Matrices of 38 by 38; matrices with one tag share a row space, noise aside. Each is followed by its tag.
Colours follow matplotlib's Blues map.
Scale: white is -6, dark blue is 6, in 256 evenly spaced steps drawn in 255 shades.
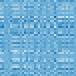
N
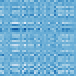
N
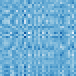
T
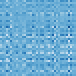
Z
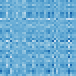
Z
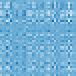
Z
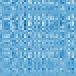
T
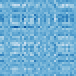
N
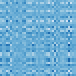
Z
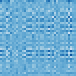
Z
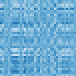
N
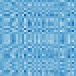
T
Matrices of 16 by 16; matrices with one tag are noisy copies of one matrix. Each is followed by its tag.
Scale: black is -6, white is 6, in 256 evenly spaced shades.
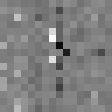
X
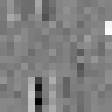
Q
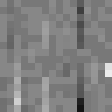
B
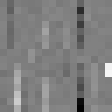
B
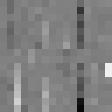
B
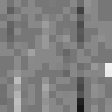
B
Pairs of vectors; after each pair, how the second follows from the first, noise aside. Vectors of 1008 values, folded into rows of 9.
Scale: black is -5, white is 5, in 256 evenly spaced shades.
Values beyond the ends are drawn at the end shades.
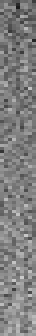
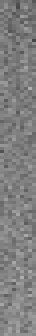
shrunk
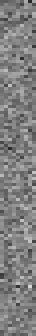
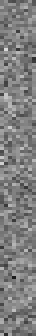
reversed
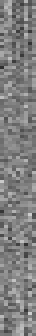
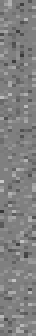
partly zeroed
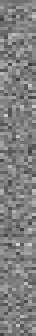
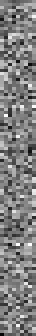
scaled up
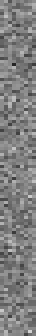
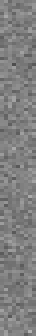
shrunk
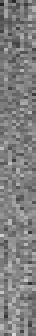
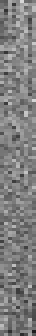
reversed
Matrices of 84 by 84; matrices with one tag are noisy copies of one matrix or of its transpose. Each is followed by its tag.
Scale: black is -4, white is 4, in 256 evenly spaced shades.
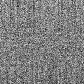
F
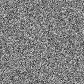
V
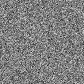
V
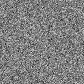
V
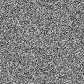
V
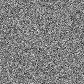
V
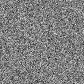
V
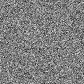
V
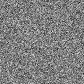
V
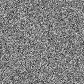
V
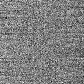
F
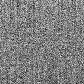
F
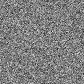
V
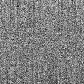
F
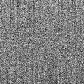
F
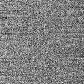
F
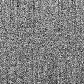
F
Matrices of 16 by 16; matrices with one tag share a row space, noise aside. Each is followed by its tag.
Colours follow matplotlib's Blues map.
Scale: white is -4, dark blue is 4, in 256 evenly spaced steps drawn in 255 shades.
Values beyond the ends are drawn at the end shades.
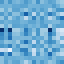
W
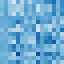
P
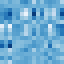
W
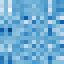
W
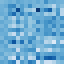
P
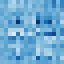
P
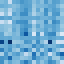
W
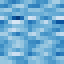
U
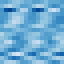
U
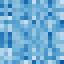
W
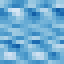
U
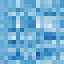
P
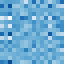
W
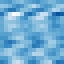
U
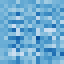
P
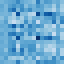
P
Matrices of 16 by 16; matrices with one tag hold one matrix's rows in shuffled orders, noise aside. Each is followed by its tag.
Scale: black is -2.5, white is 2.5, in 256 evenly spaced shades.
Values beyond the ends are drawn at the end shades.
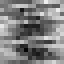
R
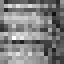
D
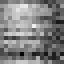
D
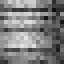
D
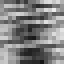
R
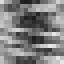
R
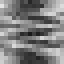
R
